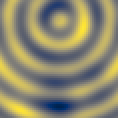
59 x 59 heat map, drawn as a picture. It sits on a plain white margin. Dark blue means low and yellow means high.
No overall slope runs across the table. There are no lone odd cells. The bottom middle is the ninth with the lowest average. Concentric rings centre on the top middle.
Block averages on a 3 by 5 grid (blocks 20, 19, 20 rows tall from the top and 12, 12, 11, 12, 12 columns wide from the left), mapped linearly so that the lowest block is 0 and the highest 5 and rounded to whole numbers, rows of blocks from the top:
4 3 2 5 3 / 5 3 3 3 4 / 5 3 0 3 3
